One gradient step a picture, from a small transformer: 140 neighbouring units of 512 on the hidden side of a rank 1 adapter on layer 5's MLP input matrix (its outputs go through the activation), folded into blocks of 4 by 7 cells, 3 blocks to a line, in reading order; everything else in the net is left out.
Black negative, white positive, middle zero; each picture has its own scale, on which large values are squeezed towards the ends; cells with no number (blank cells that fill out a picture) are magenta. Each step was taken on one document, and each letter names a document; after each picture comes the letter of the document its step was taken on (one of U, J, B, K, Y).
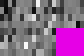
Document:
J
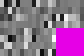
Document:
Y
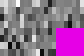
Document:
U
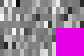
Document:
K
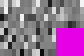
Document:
U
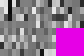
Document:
Y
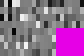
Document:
J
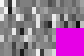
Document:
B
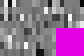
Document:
J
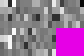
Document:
K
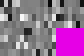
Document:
J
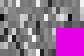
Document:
U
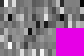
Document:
J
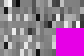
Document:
K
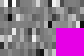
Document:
K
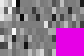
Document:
K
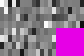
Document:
Y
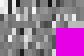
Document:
B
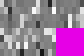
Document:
U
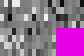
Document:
J
